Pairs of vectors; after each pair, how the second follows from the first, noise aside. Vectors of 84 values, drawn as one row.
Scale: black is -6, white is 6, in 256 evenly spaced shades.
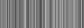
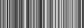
scaled up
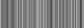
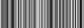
scaled up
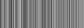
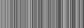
reversed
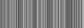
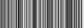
scaled up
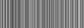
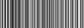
scaled up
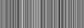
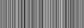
reversed
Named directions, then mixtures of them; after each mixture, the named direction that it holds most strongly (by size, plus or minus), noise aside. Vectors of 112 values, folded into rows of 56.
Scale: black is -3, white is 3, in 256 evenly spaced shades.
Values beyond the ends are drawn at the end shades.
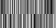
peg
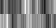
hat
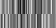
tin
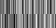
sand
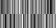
peg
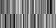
sand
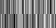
sand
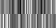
tin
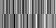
sand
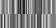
tin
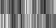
hat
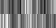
hat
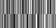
sand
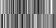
peg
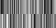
peg
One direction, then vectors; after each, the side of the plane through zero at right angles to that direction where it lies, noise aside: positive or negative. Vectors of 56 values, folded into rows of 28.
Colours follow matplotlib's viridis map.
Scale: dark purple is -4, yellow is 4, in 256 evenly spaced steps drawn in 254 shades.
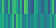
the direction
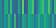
negative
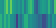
negative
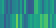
positive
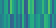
negative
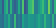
negative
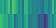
positive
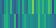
negative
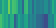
positive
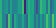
negative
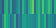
negative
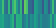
positive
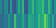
negative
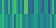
positive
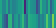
negative
